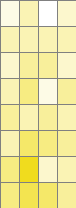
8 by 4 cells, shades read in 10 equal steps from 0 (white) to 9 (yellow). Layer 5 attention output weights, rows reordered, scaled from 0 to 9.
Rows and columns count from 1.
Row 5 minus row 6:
1 -3 -1 -1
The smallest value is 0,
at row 1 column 3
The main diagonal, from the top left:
1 3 4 4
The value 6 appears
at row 6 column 2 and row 8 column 3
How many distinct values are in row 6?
4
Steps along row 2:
same same same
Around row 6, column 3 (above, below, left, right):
4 2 6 4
